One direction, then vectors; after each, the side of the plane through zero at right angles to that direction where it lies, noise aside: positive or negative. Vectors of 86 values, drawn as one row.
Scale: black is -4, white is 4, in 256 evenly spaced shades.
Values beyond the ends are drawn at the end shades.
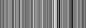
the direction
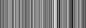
positive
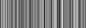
positive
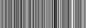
negative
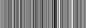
negative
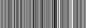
negative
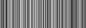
positive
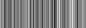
negative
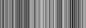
positive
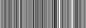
negative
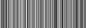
negative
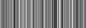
negative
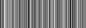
positive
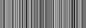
positive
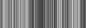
negative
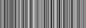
positive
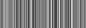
negative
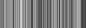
positive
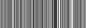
negative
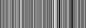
positive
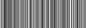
negative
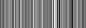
positive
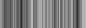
negative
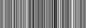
negative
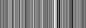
positive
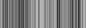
positive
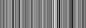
positive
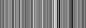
positive
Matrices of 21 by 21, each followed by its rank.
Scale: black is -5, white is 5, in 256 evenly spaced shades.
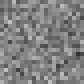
full rank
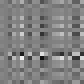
one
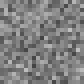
full rank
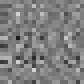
three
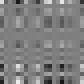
one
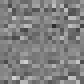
three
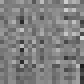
three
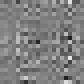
three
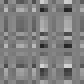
one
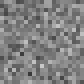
full rank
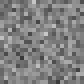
full rank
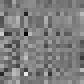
three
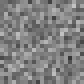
full rank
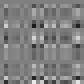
one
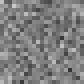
full rank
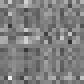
three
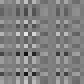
one
